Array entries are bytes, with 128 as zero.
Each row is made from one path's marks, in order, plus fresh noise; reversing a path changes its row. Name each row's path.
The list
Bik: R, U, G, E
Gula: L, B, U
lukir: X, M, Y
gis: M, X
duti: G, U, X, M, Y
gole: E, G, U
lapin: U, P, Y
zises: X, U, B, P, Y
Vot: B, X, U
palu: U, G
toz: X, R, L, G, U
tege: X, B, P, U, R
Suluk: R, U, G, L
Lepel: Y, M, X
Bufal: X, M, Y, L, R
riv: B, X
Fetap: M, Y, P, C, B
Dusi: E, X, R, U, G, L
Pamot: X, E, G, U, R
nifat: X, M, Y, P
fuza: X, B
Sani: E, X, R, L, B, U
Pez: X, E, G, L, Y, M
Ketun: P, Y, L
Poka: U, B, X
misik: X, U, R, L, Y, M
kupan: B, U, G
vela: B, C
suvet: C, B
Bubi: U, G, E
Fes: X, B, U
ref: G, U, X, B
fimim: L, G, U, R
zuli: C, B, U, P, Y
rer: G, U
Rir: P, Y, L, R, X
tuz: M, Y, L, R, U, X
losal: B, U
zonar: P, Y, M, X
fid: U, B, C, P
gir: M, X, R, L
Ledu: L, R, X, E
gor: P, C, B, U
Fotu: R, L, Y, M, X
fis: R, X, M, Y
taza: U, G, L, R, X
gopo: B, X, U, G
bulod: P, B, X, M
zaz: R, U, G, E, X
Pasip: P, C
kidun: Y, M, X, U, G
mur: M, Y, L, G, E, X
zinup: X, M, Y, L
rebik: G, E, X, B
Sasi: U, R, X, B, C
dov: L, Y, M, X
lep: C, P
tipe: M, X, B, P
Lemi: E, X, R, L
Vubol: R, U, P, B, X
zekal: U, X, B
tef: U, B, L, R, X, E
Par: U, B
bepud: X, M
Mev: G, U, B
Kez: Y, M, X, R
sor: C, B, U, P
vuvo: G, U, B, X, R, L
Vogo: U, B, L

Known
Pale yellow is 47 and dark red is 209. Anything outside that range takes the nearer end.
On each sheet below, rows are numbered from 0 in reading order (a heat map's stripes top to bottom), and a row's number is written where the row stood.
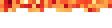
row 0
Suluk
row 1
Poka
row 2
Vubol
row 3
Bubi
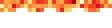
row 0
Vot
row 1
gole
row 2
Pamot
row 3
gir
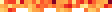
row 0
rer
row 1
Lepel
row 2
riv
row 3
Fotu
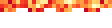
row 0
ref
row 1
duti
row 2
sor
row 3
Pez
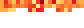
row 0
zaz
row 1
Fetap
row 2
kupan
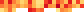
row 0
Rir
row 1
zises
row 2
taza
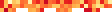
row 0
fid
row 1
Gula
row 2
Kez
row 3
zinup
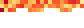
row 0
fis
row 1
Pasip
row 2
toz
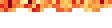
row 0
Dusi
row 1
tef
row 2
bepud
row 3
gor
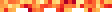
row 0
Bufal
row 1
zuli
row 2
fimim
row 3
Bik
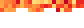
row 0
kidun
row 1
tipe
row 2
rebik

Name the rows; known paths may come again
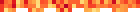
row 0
zekal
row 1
mur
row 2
Vogo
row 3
zaz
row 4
fuza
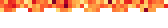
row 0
gir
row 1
dov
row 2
Lemi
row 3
zonar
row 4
palu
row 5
tege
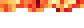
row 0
lep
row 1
Dusi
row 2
duti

